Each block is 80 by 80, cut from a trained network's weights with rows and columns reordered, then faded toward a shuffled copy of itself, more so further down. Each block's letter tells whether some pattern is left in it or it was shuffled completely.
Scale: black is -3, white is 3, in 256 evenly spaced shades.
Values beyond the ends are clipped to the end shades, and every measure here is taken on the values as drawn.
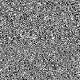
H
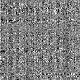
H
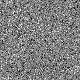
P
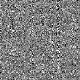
H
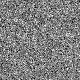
P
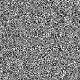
H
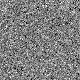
P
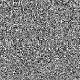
H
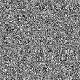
H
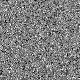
P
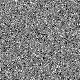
P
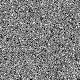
P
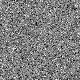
P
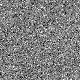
P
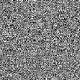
H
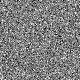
P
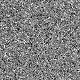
P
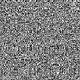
H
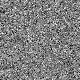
P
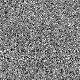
H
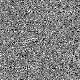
H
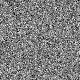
P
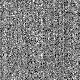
H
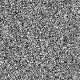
H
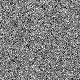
P
